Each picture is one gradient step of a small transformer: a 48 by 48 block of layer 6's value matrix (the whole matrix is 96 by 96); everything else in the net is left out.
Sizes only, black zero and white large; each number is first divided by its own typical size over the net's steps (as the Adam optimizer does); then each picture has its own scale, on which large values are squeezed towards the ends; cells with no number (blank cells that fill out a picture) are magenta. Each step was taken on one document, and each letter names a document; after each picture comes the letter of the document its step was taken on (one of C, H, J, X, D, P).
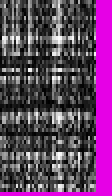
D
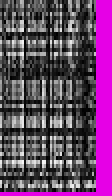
D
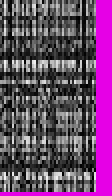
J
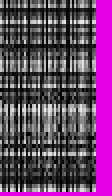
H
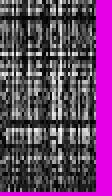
D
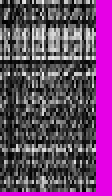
J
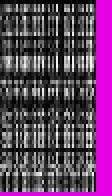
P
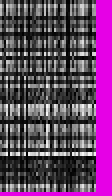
H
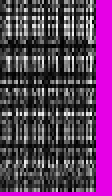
P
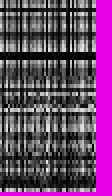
H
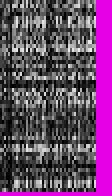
J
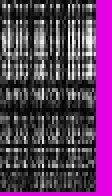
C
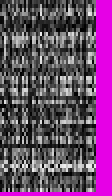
J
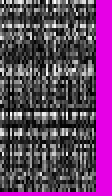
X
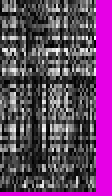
X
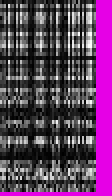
C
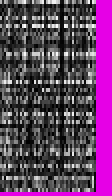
P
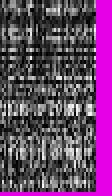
D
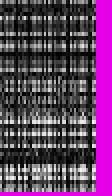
H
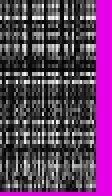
P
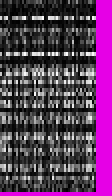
P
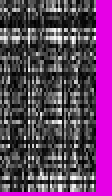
D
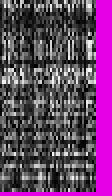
X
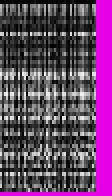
H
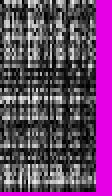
D
